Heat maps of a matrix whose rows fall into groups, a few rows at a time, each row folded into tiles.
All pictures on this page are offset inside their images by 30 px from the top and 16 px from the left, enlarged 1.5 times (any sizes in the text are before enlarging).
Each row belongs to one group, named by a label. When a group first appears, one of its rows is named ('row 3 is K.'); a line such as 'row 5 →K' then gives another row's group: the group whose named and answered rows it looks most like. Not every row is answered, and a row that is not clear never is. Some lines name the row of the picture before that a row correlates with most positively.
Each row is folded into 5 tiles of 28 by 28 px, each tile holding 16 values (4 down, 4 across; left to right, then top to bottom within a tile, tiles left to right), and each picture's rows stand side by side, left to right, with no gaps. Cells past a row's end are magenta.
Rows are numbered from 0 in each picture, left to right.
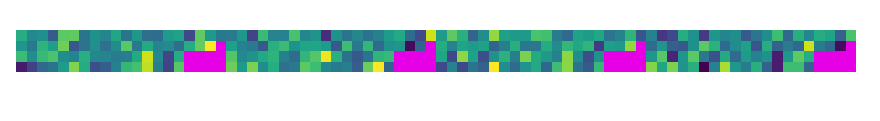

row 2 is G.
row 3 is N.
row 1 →N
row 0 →G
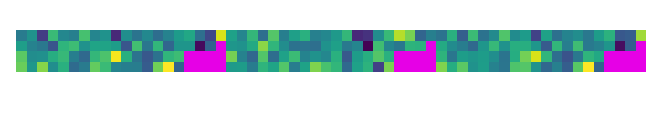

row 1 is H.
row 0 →N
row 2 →N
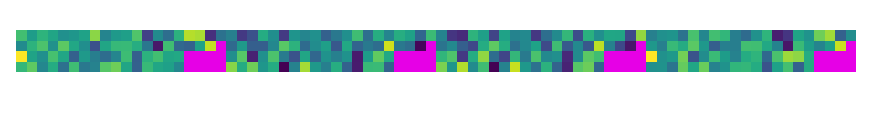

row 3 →H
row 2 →N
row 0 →H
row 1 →N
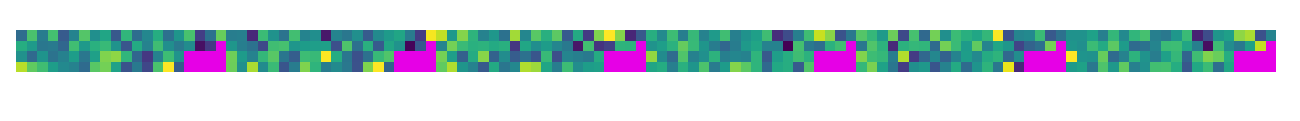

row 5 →H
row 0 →N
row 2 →H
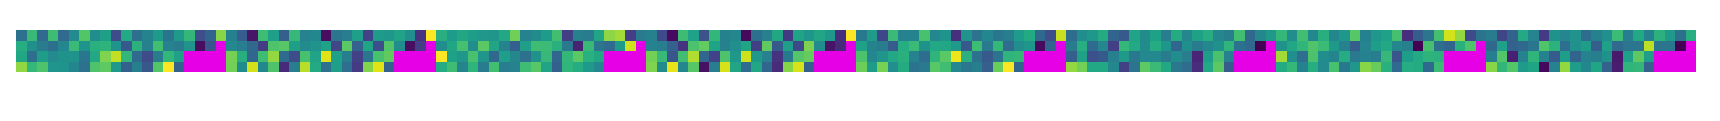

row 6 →H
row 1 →N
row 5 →N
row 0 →N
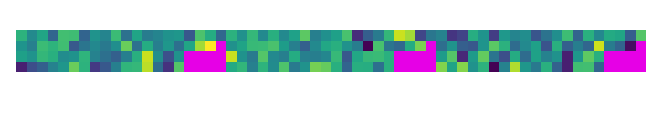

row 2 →N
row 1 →H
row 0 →G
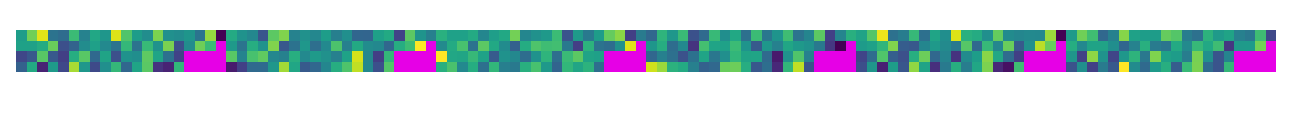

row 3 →N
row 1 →G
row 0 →G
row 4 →G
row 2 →H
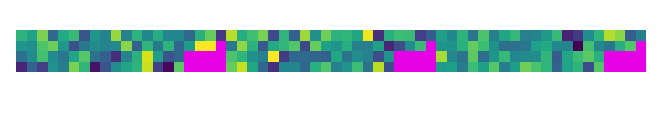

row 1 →H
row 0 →G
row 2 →H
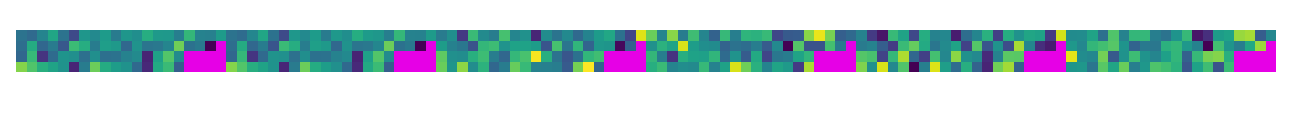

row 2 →N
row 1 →N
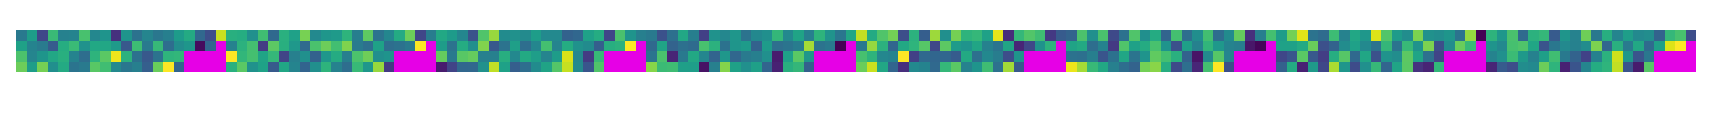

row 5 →N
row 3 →N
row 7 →G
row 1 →H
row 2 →G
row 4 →H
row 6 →G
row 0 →N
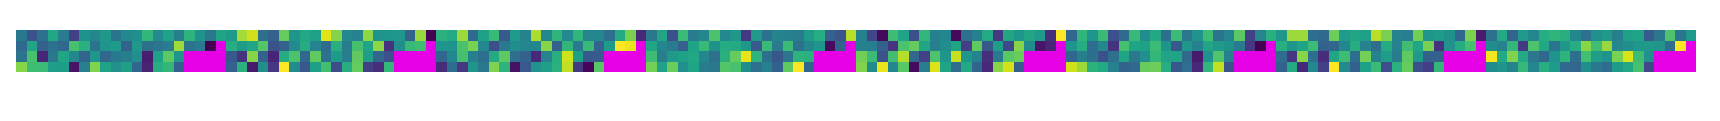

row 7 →H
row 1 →G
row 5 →N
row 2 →G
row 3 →N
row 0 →N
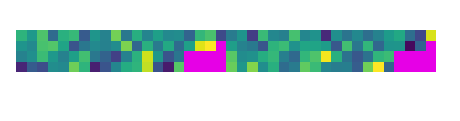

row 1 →N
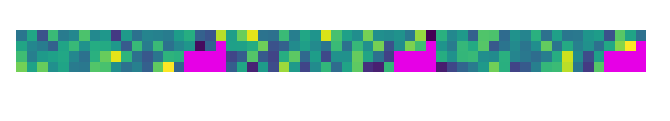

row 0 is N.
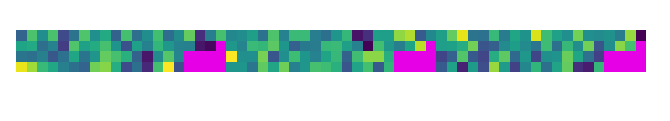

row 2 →G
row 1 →H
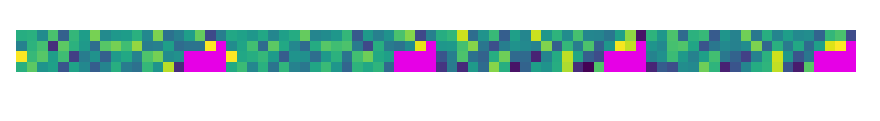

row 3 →G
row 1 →H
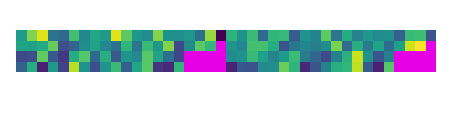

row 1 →G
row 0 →G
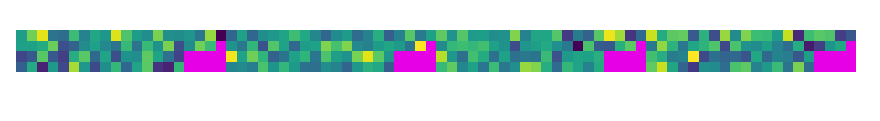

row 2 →H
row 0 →G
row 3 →H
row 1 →H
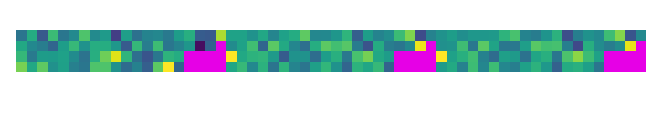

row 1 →H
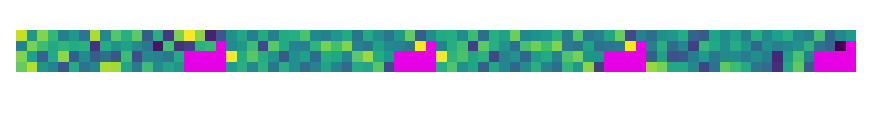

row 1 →H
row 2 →H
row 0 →H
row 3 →N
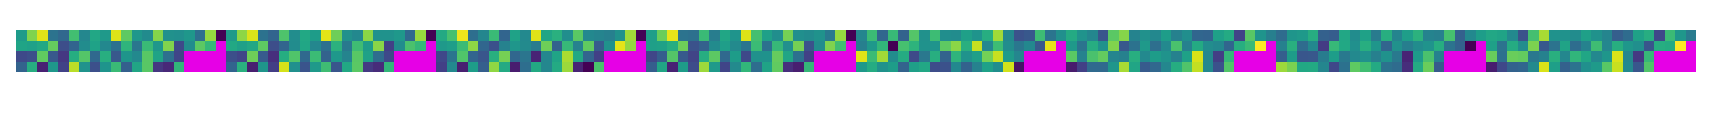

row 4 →H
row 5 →G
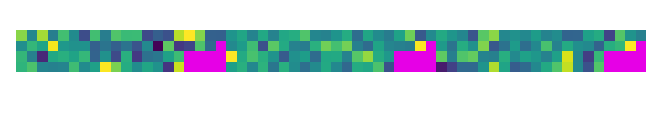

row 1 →H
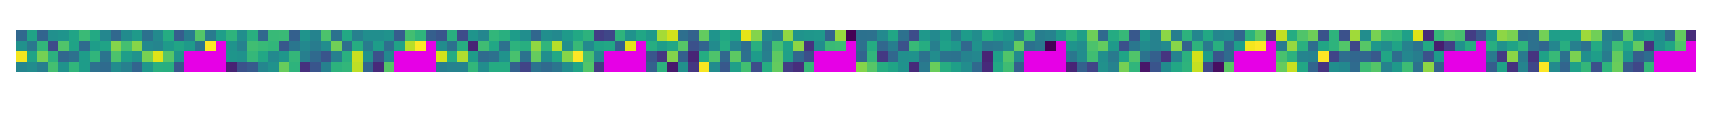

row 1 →G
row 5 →G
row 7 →G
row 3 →G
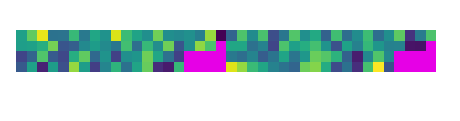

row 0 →G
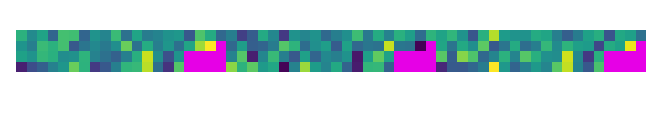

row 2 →G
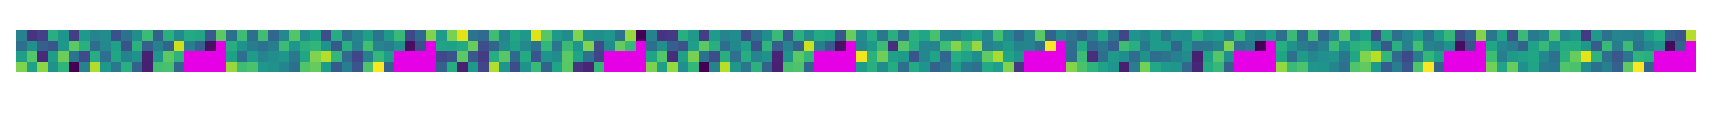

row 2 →G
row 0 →N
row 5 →N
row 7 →N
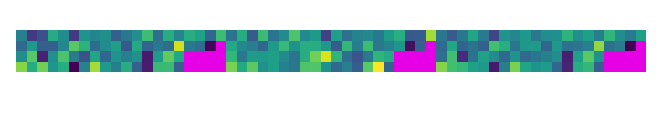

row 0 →N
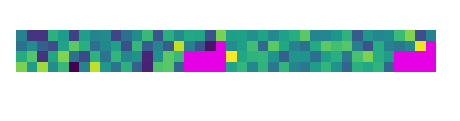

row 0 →N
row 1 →H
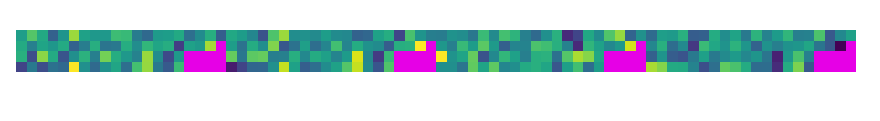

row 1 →G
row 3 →N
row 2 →H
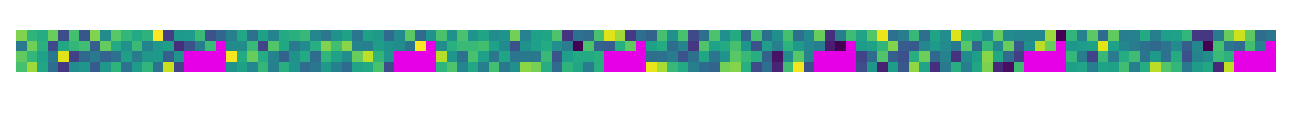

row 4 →G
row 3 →N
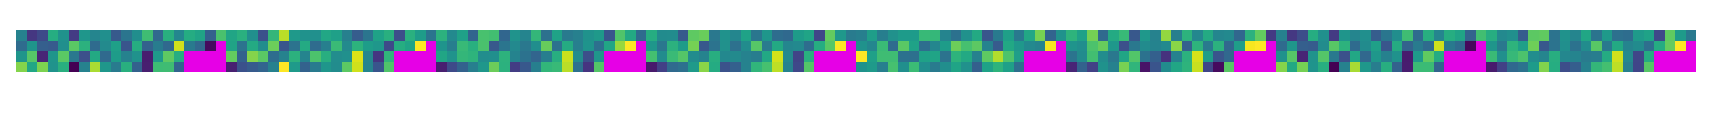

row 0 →N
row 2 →G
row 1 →G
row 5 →G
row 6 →N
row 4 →H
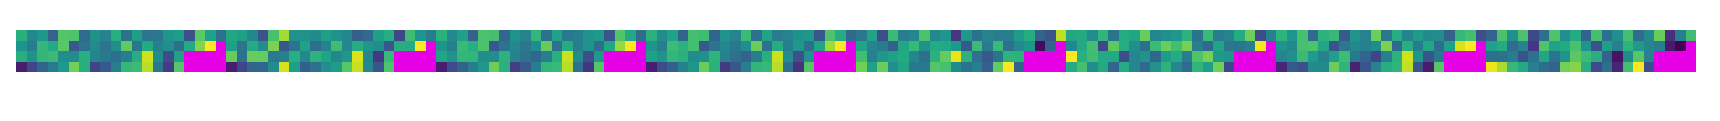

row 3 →G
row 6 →G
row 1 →G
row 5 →H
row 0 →G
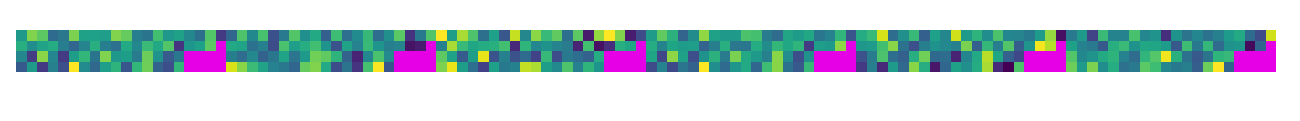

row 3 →G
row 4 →G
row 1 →N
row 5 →N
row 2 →H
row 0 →G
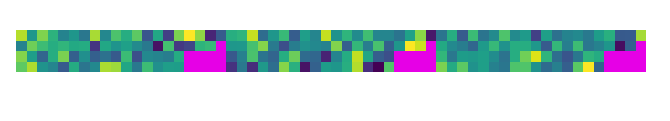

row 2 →N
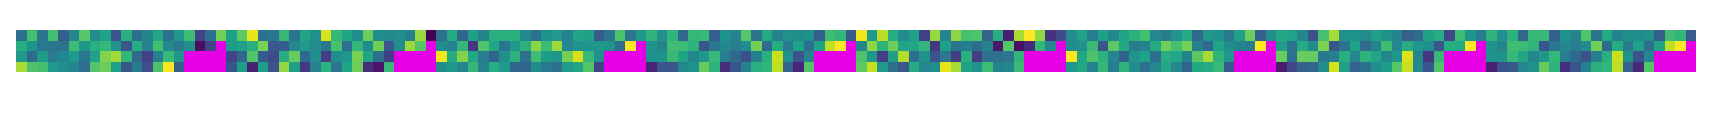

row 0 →N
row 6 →G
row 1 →G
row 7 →G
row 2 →H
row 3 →G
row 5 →H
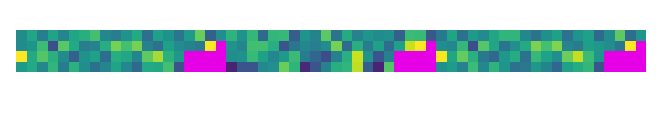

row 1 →G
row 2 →H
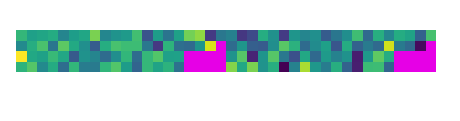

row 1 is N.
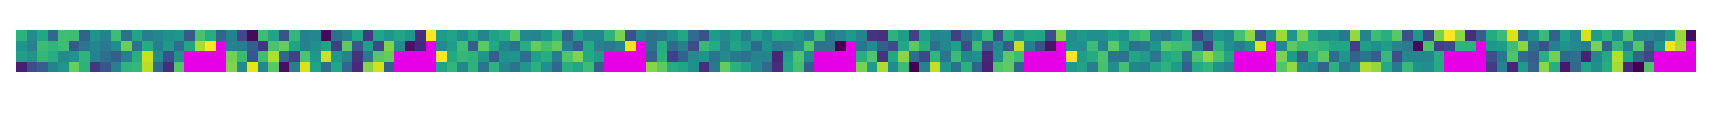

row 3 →N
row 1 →N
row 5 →H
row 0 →G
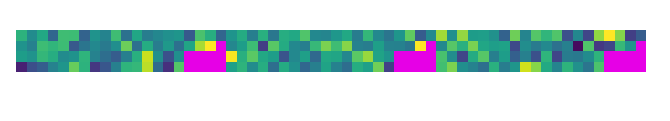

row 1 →H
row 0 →G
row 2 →H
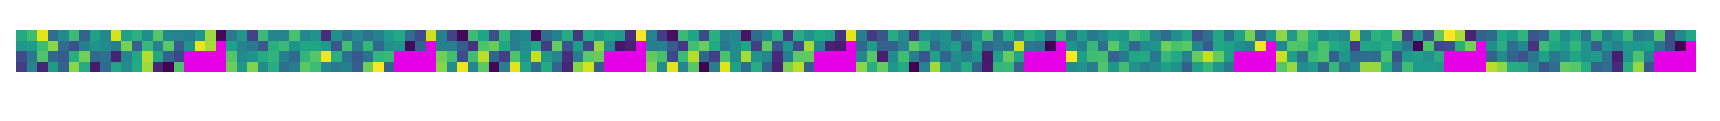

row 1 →N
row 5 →H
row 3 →N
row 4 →N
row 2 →N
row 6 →H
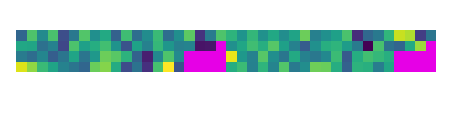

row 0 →N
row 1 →H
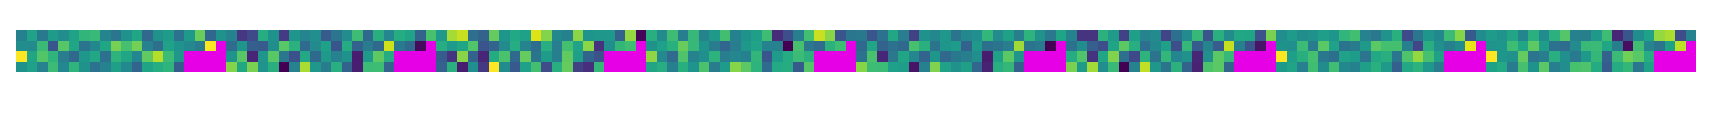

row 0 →H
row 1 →N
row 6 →H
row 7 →H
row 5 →N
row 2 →G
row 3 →H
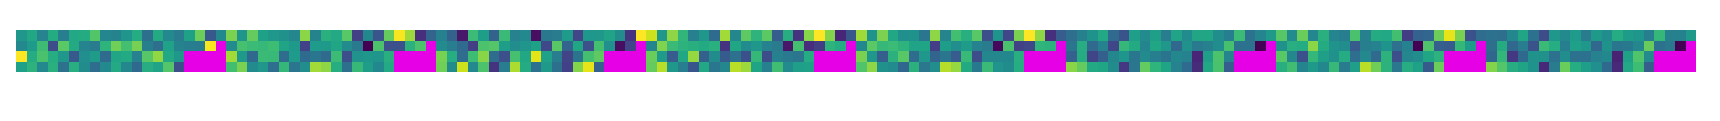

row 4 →H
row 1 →H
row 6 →H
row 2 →N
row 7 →N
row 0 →H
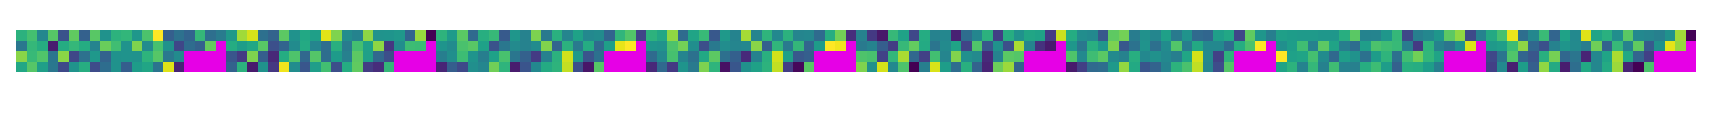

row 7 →G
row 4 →N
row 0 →H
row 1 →G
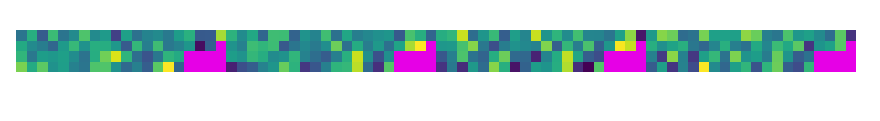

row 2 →G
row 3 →G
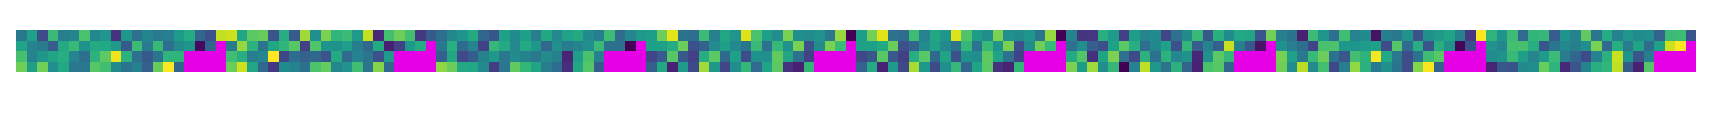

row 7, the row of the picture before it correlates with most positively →1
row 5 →N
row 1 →H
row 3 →G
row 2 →N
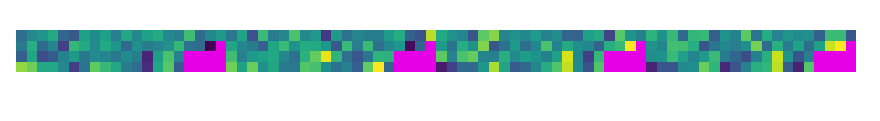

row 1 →N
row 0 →N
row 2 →G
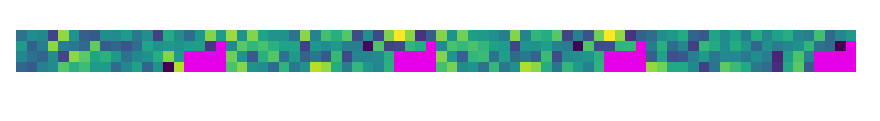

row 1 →H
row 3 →N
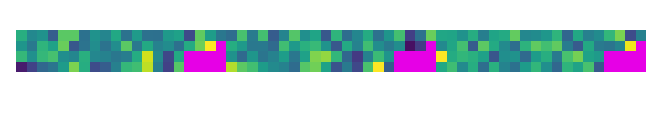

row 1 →N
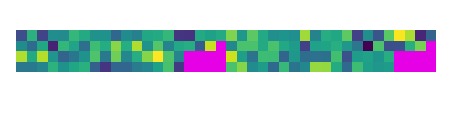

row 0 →H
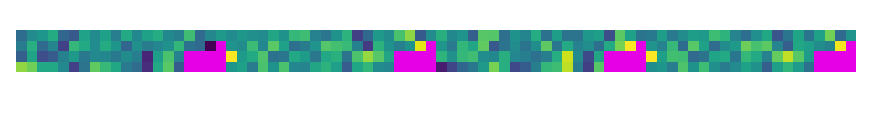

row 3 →H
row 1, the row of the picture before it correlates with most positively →1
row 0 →N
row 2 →G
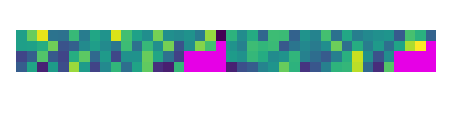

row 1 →G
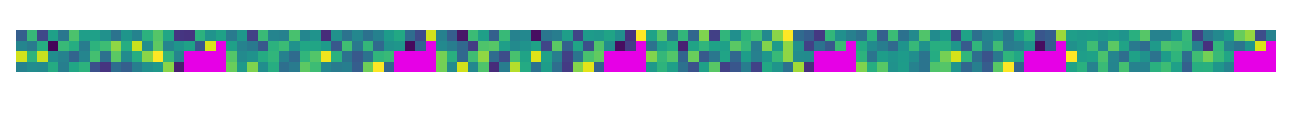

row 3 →H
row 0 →H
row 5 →H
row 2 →N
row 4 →N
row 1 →N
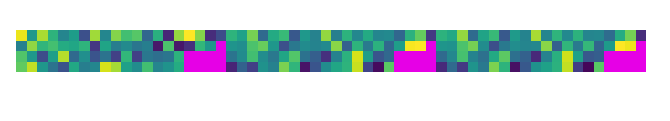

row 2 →G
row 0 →H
